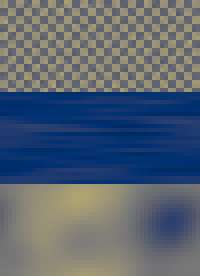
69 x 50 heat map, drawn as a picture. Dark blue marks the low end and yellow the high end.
It is made of 3 by 1 panels. Panel 1,1: middling, checkered, strong in contrast. Panel 2,1: very low, streaked across, faint in contrast. Panel 3,1: middling, smooth, strong in contrast.
